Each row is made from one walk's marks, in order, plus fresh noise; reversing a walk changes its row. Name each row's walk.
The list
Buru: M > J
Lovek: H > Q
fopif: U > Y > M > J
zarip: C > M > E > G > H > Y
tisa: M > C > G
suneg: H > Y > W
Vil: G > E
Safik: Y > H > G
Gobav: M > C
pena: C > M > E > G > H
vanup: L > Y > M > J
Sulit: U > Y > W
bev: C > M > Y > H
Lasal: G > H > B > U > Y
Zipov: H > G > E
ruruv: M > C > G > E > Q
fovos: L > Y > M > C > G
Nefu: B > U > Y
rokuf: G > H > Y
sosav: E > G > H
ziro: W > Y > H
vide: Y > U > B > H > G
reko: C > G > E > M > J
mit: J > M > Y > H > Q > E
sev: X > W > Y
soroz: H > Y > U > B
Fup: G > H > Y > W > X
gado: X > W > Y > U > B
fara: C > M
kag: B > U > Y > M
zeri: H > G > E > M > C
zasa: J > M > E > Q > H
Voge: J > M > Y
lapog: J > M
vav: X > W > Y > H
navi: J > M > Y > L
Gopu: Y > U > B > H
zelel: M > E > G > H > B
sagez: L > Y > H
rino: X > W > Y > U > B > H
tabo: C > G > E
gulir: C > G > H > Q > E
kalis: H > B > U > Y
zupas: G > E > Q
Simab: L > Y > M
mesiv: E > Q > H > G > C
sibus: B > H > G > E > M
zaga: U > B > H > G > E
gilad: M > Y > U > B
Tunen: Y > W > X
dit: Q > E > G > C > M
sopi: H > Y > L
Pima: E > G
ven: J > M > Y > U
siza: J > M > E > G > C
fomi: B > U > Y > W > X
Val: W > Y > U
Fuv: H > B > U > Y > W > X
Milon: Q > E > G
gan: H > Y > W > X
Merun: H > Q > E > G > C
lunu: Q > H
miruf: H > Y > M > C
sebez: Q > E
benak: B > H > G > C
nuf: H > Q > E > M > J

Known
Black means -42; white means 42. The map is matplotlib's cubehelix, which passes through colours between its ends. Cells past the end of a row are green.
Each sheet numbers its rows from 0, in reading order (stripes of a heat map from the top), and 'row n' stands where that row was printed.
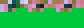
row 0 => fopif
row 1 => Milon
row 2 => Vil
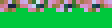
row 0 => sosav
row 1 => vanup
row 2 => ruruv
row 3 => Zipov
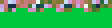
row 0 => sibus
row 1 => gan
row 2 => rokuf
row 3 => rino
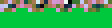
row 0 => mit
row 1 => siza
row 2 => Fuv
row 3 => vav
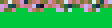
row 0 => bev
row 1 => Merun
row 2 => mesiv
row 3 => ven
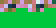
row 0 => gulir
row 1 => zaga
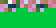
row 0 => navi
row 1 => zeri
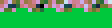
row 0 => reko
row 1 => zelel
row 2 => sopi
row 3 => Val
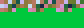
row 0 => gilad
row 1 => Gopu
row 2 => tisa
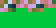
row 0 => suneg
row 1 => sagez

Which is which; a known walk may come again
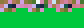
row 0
gulir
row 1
navi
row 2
sebez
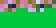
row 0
Vil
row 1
mesiv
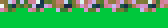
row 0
rino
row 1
Tunen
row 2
Lasal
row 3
reko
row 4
ziro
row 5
lapog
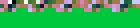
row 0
fomi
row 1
zasa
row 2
zupas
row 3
Gobav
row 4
fopif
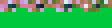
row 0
Zipov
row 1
dit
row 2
benak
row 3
gado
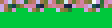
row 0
Safik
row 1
tabo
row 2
zarip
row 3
Voge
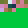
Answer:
fara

